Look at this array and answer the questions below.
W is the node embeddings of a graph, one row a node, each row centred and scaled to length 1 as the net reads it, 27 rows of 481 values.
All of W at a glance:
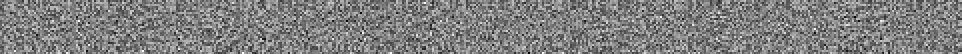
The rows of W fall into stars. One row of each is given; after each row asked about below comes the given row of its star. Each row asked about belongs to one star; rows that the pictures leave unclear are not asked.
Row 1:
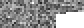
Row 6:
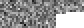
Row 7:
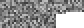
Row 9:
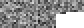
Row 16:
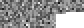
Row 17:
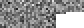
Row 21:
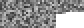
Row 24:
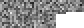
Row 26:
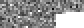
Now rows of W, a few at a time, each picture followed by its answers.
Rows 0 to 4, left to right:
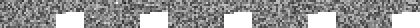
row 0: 16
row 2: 17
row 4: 26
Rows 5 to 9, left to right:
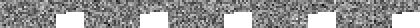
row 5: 7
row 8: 21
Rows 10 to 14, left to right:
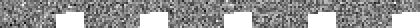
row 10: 26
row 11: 16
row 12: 7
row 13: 9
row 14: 1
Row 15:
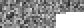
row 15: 21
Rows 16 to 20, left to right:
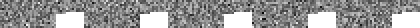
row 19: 1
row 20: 6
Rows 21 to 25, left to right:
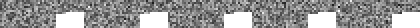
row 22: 1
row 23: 24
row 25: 9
